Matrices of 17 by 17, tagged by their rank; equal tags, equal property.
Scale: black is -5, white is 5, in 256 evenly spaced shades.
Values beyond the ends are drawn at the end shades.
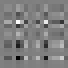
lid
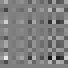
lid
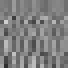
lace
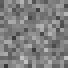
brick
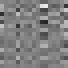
lace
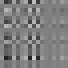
lid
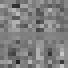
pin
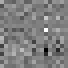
pin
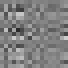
lace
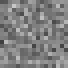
brick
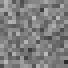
brick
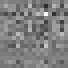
pin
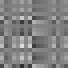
lid
